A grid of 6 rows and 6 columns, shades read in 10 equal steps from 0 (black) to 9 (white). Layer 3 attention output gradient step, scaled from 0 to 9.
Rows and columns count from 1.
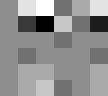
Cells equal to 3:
0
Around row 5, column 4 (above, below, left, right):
5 4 6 5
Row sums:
40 19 29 28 33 33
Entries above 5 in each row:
4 1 0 0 3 3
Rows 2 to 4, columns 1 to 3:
5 2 0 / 5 5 5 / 5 4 5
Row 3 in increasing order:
4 5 5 5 5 5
